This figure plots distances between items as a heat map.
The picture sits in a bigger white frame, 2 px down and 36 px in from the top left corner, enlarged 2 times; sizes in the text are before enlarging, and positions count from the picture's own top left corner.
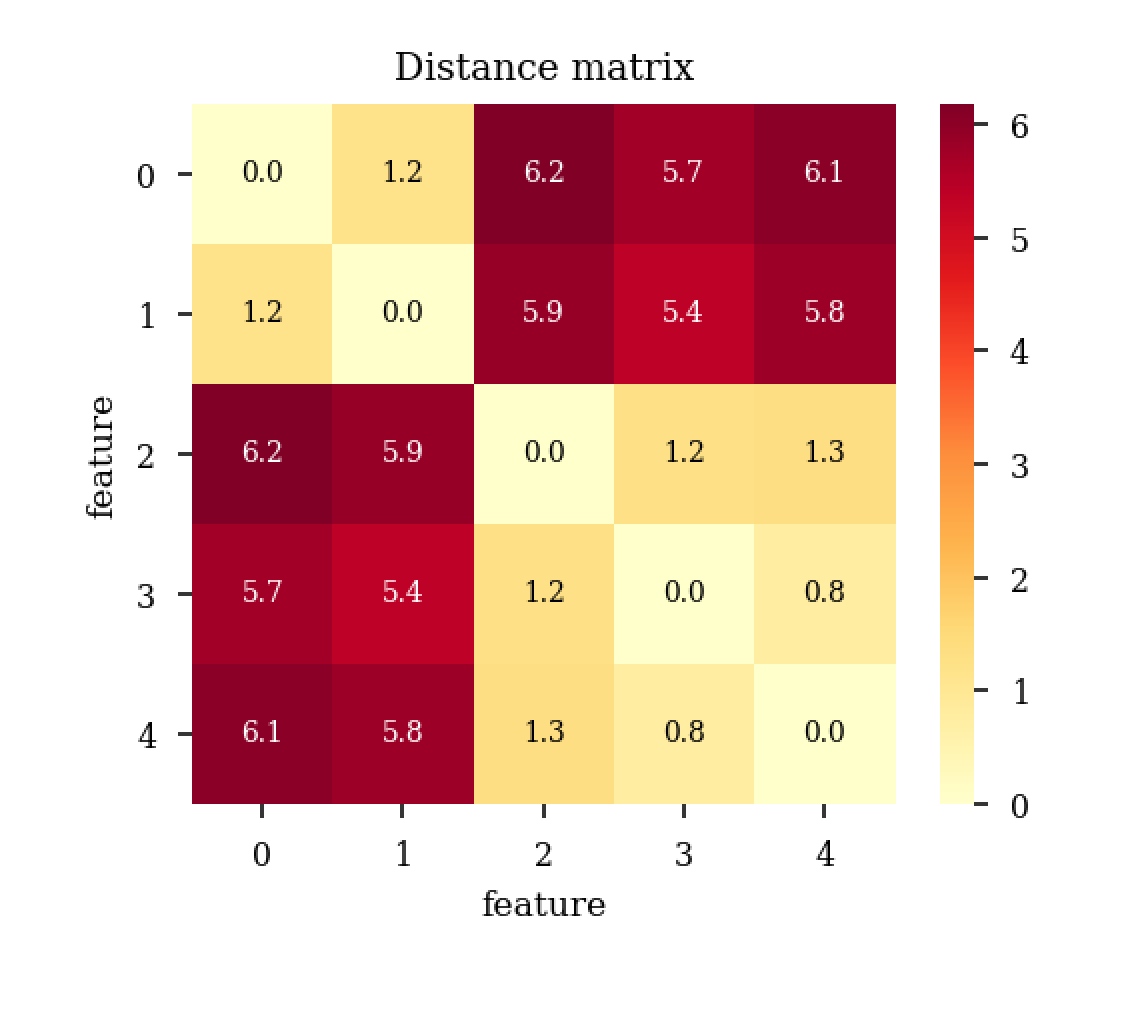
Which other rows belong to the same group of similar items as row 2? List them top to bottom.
3, 4
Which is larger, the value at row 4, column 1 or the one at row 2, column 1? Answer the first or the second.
the second
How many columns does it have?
5
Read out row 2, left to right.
6.2 5.9 0.0 1.2 1.3
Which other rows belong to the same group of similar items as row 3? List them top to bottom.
2, 4
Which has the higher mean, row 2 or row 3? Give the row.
2
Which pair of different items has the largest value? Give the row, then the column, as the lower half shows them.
2, 0
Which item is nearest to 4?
3
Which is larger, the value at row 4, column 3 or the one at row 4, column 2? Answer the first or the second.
the second
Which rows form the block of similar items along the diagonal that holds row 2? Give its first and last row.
2 to 4
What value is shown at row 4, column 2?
1.3
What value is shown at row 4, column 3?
0.8
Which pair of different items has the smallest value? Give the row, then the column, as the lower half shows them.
4, 3
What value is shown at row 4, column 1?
5.8
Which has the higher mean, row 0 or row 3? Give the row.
0
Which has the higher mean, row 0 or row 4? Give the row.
0
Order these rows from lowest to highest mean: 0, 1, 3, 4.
3, 4, 1, 0
